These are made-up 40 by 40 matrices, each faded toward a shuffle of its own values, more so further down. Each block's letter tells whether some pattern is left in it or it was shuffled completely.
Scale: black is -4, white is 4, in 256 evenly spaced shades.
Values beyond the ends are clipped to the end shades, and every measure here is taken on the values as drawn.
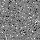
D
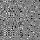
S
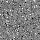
D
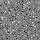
D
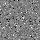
D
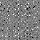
S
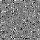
S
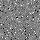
D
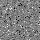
D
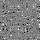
S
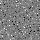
D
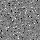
D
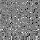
S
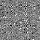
S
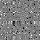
S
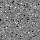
D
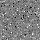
D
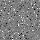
D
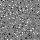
D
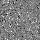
D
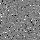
D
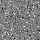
D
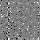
S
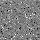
D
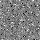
D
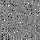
S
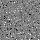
D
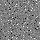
D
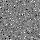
D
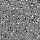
D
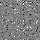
S
